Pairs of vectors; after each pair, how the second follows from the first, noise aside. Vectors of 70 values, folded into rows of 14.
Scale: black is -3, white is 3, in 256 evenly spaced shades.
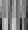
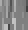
partly zeroed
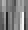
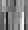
copied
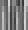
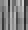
negated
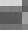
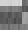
copied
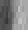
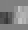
partly zeroed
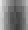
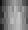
negated
